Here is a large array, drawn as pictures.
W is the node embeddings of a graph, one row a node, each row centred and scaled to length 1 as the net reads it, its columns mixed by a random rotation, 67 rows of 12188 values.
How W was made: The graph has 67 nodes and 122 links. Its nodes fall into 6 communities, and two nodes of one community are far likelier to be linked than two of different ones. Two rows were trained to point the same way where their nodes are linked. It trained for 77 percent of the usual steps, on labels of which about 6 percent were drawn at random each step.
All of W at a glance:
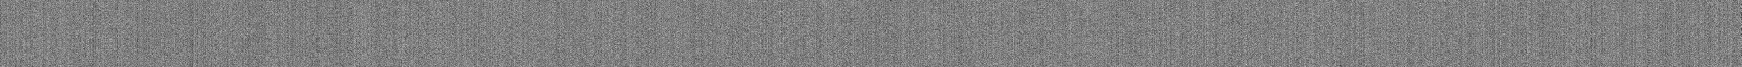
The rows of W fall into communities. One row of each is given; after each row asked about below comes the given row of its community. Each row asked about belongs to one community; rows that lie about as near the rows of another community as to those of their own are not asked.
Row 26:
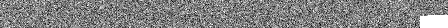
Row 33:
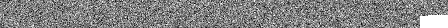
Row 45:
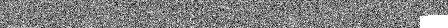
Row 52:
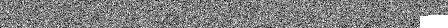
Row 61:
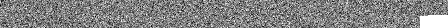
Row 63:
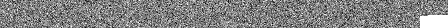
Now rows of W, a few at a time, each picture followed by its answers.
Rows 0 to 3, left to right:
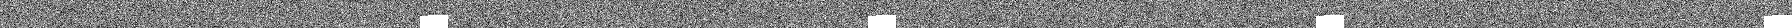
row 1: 63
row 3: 61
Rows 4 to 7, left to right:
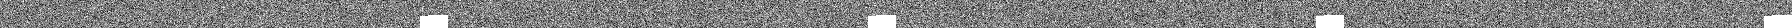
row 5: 61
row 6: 26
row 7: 52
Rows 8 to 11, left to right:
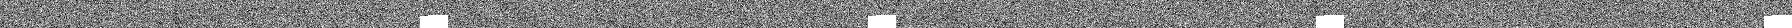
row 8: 52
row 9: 61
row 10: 45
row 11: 63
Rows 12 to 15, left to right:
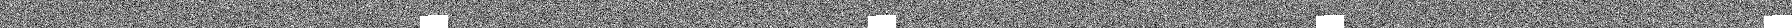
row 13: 52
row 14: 45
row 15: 61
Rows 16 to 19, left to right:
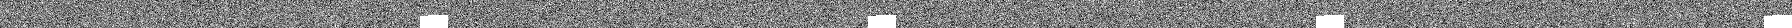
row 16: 61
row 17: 52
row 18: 33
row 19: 45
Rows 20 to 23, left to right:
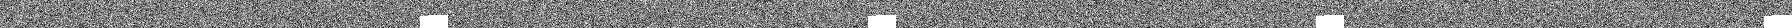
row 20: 26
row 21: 33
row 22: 61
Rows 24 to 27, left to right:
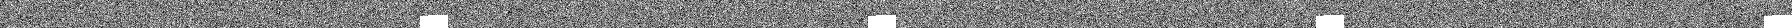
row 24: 45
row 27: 45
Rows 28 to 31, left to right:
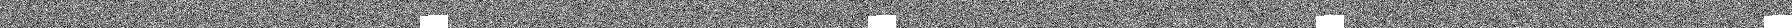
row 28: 26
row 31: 63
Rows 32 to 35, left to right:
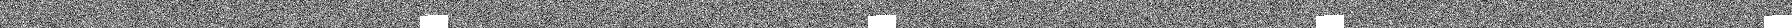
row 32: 61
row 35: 52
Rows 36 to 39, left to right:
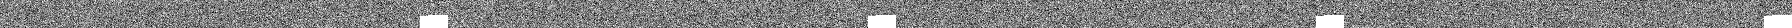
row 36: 33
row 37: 26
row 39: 45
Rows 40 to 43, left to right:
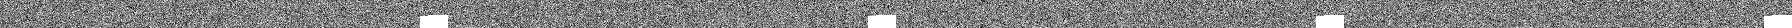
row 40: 52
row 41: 45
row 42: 63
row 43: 63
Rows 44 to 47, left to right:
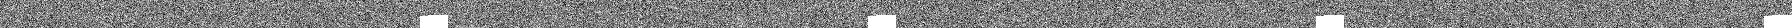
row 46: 52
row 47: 63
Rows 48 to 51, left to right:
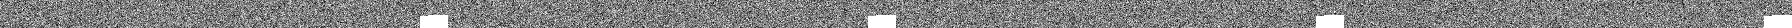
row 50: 52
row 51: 52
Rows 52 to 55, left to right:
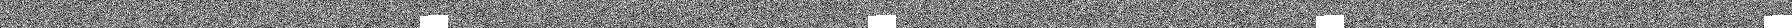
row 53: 33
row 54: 26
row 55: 45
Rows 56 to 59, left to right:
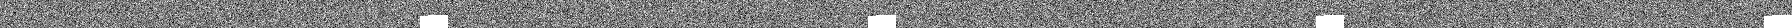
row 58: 61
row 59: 45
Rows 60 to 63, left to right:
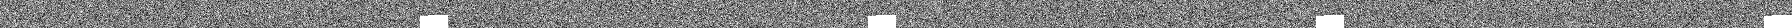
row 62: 26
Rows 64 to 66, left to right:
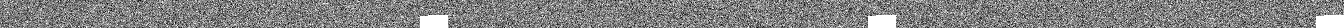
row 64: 52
